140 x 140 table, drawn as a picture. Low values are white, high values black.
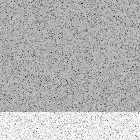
Seam: horizontal, 80% of the way down, the top part higher. Stripes: none. Average level on the scale: 30%.
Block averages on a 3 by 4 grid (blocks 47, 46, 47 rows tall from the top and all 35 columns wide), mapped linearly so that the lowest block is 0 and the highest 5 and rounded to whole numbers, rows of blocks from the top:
5555 / 5555 / 0000
